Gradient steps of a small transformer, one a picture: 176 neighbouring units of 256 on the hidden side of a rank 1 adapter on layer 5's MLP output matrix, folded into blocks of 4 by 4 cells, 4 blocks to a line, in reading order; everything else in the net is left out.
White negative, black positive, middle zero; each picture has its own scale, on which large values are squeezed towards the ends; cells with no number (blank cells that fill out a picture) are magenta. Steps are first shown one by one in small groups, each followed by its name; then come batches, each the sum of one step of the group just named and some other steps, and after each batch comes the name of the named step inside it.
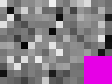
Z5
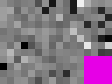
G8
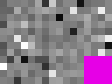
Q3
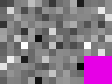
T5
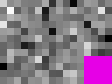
Z5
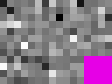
Q3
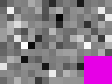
T5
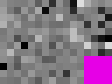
G8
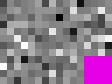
Q3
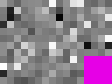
Z5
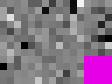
G8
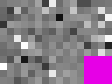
Q3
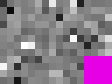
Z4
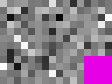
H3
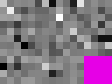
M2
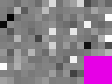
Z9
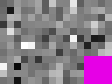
Z4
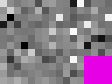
Z9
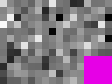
H3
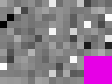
Z9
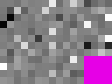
Z9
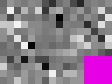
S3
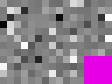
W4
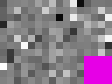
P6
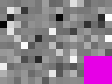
W4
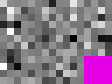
P6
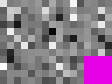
P6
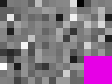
P6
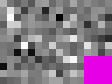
W4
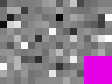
W4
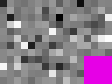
S3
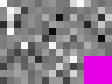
W4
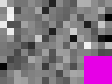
S3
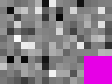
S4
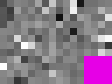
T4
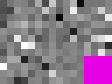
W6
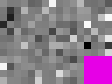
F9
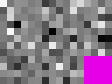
W6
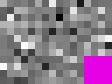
W6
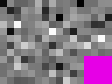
S4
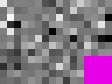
T4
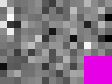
W6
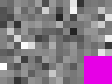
T4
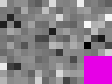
F9
